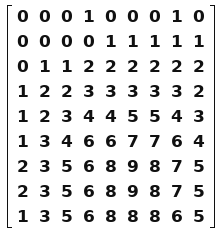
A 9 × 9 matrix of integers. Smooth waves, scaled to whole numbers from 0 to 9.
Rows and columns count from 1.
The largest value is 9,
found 2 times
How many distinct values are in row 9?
5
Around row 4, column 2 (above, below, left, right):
1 2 1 2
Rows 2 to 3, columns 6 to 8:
1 1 1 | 2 2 2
